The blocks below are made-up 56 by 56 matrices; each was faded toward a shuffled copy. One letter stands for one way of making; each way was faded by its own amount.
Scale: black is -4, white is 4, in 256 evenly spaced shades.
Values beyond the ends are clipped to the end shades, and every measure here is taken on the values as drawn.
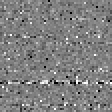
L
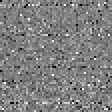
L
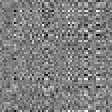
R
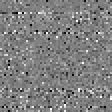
L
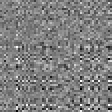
R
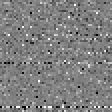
L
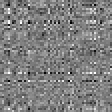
R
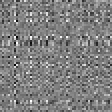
R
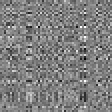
R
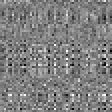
R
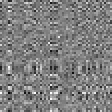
R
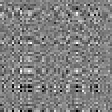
R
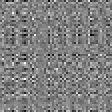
R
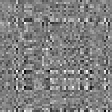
R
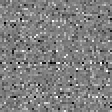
L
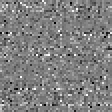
L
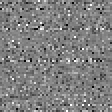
L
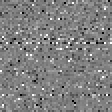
L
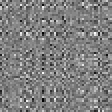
R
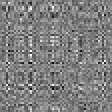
R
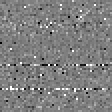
L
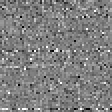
L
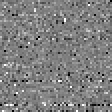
L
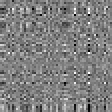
R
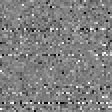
L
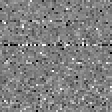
L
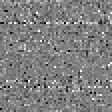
L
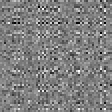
R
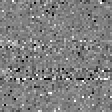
L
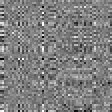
R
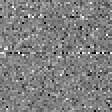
L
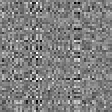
R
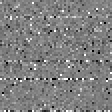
L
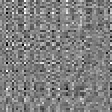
R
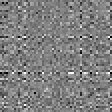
R
